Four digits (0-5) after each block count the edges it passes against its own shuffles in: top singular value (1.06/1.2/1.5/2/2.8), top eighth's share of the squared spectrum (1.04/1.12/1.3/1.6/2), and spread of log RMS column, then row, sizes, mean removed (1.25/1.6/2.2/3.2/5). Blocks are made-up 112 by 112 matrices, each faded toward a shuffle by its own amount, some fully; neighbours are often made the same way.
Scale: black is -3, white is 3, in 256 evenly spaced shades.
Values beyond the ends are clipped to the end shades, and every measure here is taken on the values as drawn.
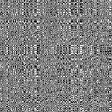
5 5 4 4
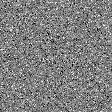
0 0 0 0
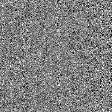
1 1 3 0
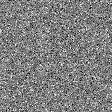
0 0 0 0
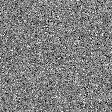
0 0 0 0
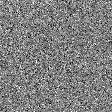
0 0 0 0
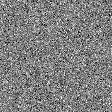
0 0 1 0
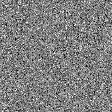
0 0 2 0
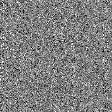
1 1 3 0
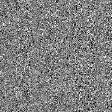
1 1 3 0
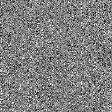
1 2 4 0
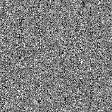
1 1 3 0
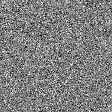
0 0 1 0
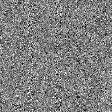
1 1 3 0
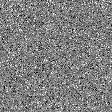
0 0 0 1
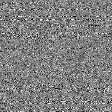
1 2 0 4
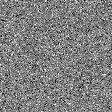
0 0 0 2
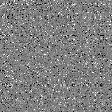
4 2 1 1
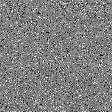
2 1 0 0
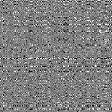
5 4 3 4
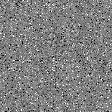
3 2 0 1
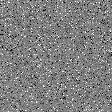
2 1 0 0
